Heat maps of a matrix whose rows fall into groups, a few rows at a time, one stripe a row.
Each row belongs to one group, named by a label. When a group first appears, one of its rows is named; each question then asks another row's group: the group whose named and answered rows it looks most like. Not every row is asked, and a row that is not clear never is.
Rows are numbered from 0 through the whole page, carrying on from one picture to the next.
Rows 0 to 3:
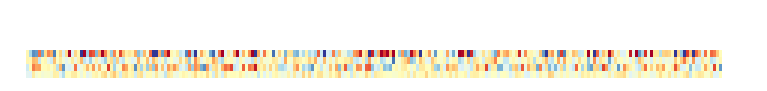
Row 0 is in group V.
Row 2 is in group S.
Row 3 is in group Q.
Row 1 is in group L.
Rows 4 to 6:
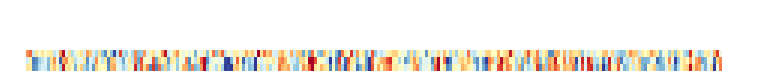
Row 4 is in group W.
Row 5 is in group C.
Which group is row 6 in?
C
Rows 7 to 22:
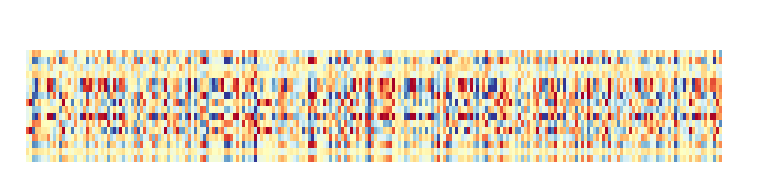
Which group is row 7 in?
S
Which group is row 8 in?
C
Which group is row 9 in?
Q
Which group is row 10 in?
S
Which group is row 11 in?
V
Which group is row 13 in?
C
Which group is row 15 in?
C
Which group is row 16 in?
V
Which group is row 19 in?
S
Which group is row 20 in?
C
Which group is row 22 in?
C
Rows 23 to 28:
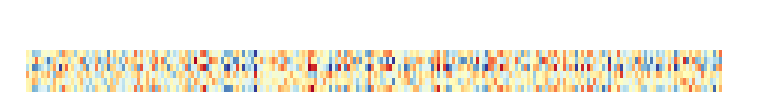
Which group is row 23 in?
C
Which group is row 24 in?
L
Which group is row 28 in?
C
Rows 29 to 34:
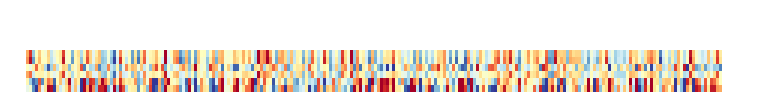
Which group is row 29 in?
W
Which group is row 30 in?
W
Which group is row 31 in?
L
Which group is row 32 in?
W
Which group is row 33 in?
V
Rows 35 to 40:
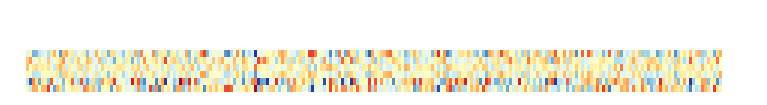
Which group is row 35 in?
C
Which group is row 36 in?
W
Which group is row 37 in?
S
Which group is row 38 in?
C
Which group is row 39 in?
Q
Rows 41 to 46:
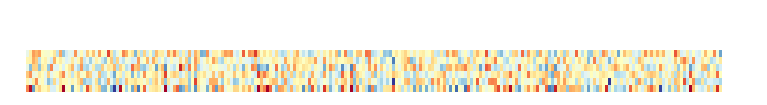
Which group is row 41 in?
S
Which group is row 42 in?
L
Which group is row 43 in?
Q
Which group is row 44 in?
W
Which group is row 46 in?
W
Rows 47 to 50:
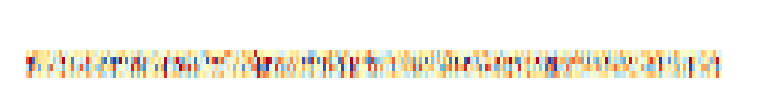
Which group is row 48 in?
W
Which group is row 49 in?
Q
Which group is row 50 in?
W
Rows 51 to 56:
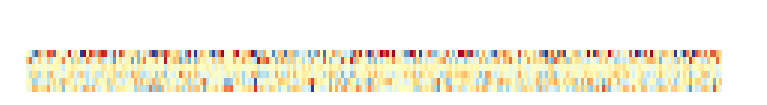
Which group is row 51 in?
V
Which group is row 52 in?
W
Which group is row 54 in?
Q
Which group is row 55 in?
C
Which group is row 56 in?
S
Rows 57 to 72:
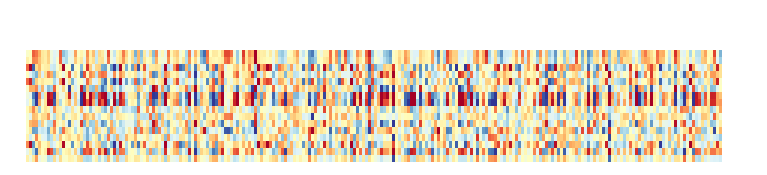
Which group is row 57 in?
S
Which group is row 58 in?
S
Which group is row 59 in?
W
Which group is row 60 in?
V
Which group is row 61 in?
W
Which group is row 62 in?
L
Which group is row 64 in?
V
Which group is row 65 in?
L
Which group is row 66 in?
S
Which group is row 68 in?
C
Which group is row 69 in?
L
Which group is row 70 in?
W
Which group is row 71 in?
V
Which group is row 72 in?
L
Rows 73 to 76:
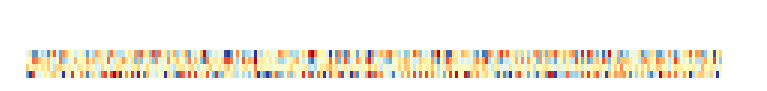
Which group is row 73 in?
C
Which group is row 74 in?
S
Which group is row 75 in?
S
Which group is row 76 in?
Q
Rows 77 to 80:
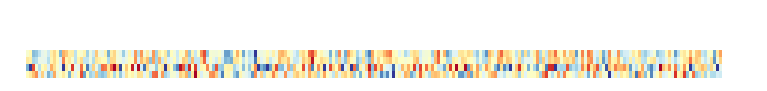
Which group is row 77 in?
C
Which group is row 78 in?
C
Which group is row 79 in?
Q
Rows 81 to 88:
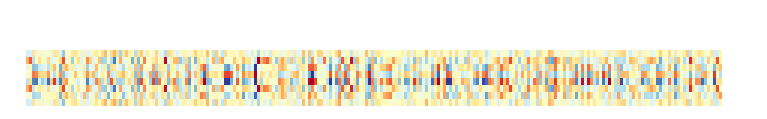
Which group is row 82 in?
W
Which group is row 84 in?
S
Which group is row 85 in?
C
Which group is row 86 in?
W
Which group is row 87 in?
C
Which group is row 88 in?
Q
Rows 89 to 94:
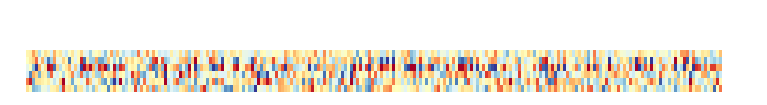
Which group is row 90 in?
L
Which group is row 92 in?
Q
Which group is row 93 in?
W
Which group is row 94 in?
C
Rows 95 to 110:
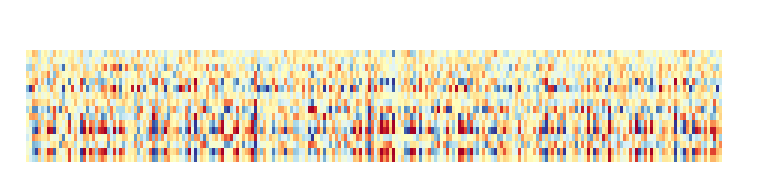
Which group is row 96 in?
Q
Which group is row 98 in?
S
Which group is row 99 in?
L
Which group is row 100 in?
Q
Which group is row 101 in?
Q
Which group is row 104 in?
L
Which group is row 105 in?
V
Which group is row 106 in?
V
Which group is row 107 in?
S
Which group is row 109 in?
V
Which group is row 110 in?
V
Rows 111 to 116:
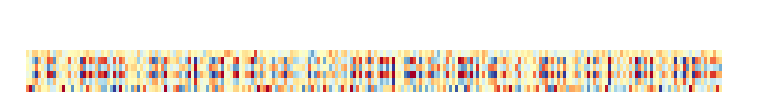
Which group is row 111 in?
S
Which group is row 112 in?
V
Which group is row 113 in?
L
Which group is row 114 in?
V
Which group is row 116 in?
W
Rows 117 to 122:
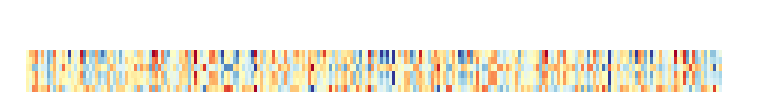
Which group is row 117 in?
L
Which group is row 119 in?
C
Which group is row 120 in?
L
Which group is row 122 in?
S
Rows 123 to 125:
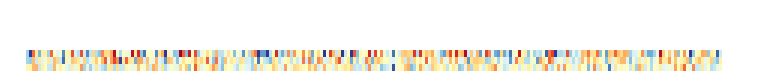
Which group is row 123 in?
Q
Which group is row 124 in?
Q
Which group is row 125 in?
L
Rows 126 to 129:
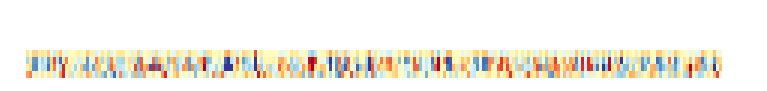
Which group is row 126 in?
S
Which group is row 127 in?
C
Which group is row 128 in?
C
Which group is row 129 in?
W
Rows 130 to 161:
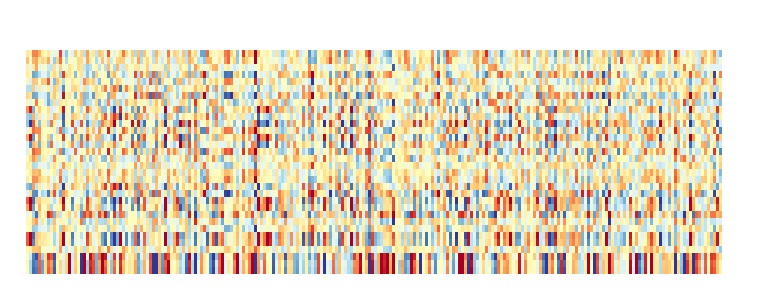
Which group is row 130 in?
S
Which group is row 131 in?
S
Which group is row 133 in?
C
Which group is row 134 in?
S
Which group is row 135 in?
Q
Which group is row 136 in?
C
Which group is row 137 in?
L
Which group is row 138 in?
W
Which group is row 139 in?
Q
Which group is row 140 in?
Q
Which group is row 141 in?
S
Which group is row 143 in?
Q
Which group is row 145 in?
L
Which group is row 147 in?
S
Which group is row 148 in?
S
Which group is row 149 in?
Q
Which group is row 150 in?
C
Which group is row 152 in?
W
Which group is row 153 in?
V
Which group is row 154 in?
L
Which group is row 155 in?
C
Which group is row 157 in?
W
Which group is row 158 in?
S
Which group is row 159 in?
V
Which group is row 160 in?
V
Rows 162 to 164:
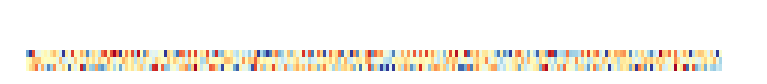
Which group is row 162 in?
Q
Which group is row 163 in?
S
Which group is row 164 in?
L
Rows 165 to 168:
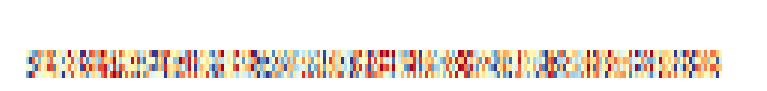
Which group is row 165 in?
V
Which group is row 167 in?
V
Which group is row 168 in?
Q
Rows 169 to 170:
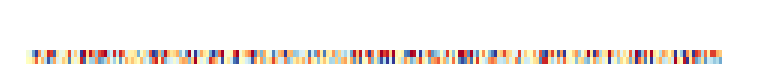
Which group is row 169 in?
V
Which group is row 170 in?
L
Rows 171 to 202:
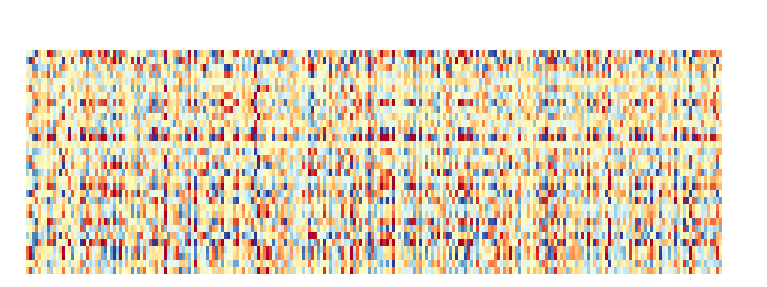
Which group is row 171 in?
V
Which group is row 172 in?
Q
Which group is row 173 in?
C
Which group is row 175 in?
Q
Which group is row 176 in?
W
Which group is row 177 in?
S
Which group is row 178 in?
V
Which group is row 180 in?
W
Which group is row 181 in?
S
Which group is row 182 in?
L
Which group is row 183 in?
V
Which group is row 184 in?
S
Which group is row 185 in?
C
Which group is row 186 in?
W
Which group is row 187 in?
Q
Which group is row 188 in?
C
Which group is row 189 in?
V
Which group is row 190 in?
V
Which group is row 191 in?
Q
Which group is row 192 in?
L
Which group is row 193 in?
W
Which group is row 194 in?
W
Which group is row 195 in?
V
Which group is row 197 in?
C
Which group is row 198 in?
V
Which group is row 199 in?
W
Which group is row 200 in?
W
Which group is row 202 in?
W
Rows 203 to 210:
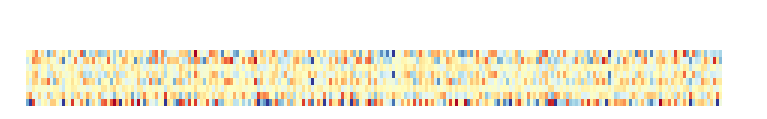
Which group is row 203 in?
L
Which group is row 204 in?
S
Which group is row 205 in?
Q
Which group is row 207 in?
S
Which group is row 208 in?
Q
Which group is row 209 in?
W
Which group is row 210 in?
Q
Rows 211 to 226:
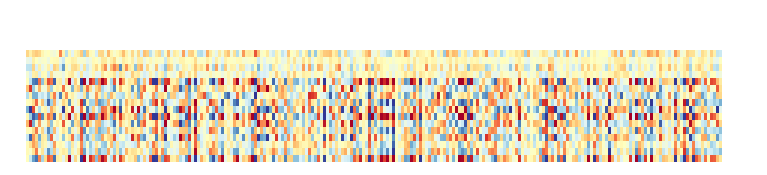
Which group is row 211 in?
S
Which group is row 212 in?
Q
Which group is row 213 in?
Q
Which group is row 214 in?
Q
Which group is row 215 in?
V
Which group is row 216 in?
W
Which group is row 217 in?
C
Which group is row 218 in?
L
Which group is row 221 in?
W
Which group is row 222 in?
L
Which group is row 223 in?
Q
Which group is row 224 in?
L
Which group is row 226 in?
V
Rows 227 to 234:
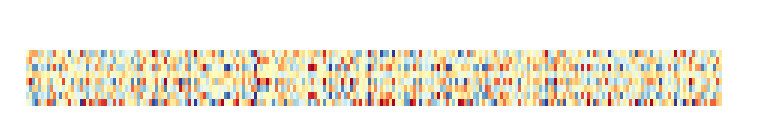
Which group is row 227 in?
L
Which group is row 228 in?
W
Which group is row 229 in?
C
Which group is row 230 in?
S
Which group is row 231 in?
W
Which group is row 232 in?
Q
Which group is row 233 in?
C
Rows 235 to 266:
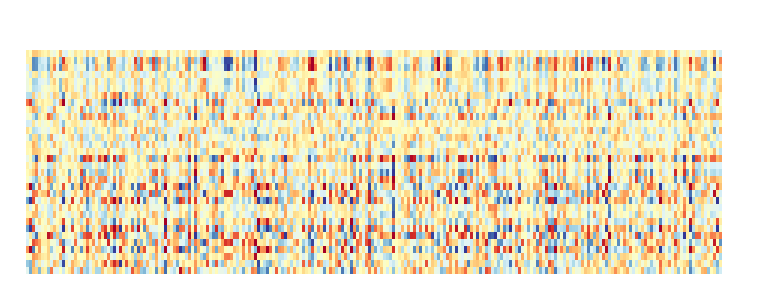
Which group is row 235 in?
S
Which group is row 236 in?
C
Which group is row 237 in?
C
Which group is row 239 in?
C
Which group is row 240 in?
C
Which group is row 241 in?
Q
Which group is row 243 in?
L
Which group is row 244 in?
V
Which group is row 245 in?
Q
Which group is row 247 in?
Q
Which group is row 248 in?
L
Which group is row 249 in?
S
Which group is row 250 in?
V
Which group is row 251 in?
L
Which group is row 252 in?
L
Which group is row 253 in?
V
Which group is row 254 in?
W
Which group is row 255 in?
S
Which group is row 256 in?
Q
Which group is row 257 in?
L
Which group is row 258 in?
L
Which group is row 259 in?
W
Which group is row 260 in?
Q
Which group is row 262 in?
S
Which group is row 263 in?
W
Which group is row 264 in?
S
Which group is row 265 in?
Q
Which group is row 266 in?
Q
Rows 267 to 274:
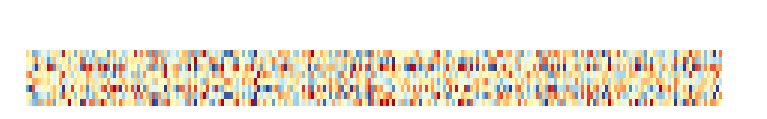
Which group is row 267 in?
C
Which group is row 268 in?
L
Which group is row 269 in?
V
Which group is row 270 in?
W
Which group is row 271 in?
S
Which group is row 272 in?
Q
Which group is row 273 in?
C
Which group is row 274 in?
V
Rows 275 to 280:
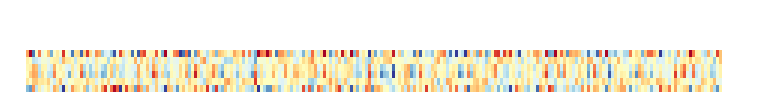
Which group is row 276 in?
C
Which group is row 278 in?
L
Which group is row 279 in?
S
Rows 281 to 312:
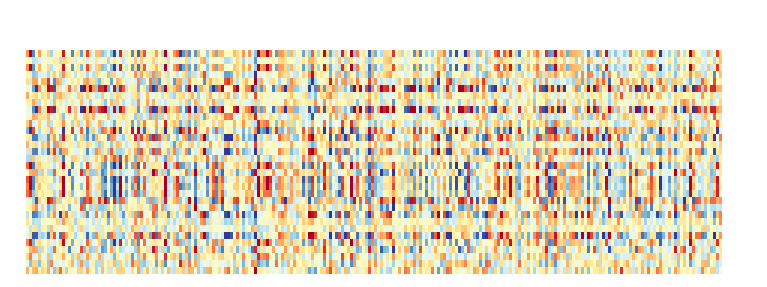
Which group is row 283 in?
W
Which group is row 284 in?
C
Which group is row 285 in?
S
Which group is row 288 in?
L
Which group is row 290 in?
S
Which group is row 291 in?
W
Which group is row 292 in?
Q
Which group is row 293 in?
C
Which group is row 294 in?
S
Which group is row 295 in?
C
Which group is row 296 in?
Q
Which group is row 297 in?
W
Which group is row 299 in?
W
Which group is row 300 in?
W
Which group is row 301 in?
W
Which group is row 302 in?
V
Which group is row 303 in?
L
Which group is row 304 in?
C
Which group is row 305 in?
C
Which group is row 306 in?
Q
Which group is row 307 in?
C
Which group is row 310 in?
W
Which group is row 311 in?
Q
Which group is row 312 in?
S
